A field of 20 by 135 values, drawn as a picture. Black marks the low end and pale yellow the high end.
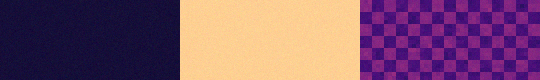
It is made of 1 by 3 panels. Panel 1,1: very low, flat. Panel 1,2: very high, flat. Panel 1,3: low, checkered.
